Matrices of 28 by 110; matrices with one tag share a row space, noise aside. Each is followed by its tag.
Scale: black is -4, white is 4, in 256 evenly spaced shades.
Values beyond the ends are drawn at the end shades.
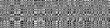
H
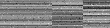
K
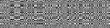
H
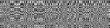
H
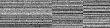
K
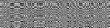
H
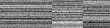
K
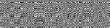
H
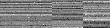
K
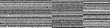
K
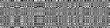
H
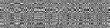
H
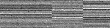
K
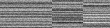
K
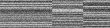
K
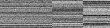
K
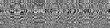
H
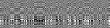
H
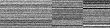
K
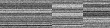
K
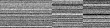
K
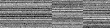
K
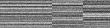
K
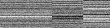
K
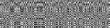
H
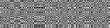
H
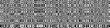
H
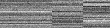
K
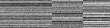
K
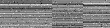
K
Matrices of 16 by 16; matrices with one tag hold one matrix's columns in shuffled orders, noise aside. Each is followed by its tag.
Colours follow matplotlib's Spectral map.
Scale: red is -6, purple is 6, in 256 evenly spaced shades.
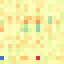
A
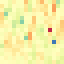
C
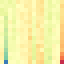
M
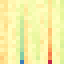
M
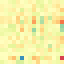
A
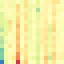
M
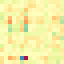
A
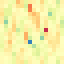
C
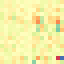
A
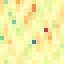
C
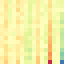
M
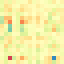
A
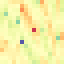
C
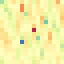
C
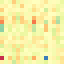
A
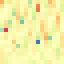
C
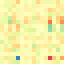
A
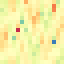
C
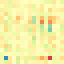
A
